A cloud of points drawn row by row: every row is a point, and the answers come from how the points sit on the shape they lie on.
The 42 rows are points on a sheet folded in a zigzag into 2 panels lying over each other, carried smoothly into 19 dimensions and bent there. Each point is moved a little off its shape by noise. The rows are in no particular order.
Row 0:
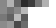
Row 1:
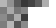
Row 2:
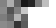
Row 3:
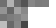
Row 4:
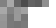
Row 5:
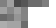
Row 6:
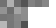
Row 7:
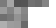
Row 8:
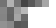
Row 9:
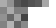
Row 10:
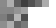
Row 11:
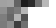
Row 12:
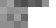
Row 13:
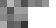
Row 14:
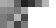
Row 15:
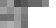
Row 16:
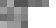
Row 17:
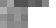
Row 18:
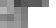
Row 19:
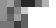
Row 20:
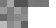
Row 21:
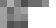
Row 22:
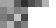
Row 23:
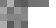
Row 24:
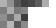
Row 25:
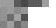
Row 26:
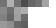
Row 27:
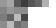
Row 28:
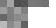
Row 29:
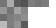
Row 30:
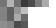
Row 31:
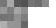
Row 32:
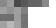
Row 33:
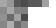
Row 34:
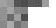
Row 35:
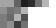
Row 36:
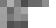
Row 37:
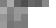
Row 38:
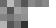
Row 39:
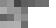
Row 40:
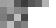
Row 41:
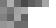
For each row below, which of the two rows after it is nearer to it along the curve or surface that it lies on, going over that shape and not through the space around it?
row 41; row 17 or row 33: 33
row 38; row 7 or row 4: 7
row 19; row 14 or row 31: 14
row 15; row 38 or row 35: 38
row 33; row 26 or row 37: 37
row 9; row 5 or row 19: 19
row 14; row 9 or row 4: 9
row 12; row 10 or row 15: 10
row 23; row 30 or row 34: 34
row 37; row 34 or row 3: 34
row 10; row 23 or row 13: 13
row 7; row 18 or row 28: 28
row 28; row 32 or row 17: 32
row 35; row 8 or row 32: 8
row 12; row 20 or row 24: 24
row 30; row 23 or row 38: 38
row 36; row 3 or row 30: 30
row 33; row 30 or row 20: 30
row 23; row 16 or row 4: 4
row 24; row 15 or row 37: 37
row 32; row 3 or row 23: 3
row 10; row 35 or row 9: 35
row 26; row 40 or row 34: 40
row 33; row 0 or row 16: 0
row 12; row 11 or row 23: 23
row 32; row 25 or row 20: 20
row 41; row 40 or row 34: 40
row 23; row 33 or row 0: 33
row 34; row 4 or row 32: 4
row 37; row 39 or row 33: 33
